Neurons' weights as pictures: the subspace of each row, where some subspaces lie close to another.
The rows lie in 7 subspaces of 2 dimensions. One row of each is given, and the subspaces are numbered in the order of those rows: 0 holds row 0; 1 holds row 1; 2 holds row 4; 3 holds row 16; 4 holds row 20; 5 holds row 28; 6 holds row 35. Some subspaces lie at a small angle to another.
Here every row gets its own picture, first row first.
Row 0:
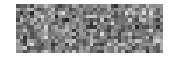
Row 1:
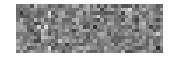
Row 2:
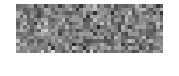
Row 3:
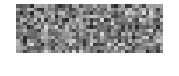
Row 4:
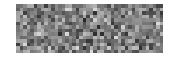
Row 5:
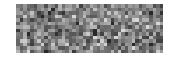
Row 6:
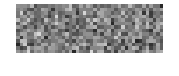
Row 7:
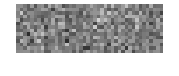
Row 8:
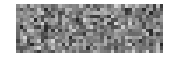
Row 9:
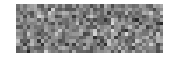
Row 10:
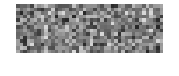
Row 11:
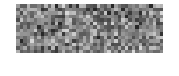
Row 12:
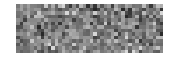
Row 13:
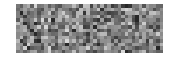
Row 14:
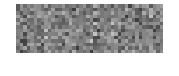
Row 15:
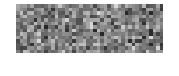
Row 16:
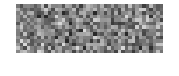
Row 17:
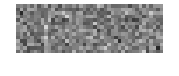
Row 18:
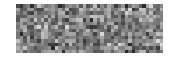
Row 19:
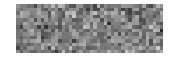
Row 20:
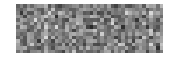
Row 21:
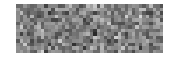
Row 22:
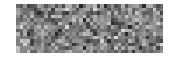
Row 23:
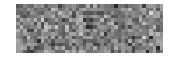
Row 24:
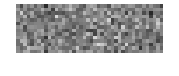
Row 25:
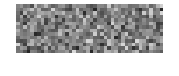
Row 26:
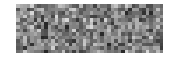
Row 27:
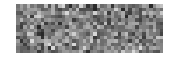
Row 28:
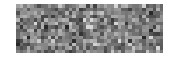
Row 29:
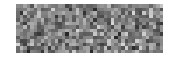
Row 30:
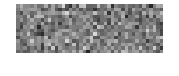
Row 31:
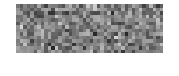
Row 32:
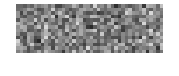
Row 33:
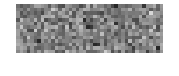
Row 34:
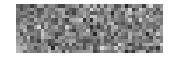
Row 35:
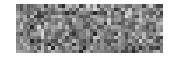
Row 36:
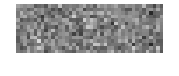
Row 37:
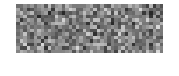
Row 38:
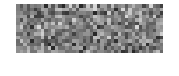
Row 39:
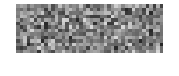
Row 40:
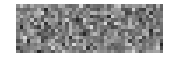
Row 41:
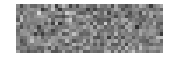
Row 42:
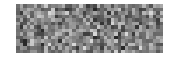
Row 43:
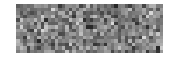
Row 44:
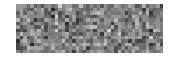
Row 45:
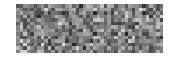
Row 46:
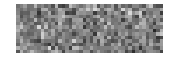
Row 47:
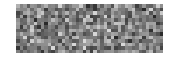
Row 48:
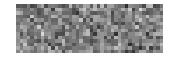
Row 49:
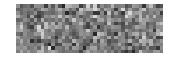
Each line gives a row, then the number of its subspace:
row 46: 1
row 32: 4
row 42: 4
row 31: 4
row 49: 6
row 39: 3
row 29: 2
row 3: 0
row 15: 4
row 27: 6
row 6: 2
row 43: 5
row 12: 6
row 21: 4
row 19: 1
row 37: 3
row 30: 6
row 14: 3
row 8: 3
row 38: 6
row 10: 0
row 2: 2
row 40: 3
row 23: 5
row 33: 5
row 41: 1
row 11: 1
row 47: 2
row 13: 1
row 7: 1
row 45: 3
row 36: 5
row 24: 4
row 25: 2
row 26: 0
